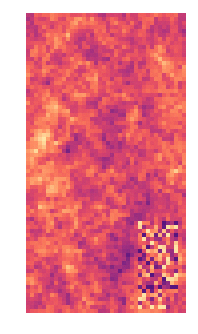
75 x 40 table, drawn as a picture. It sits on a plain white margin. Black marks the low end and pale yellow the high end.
An odd patch, rougher than its surroundings, sits in the bottom right. Values change most from cell to cell in the bottom right. The ninth with the highest average is the middle left. Neither half mirrors the other.
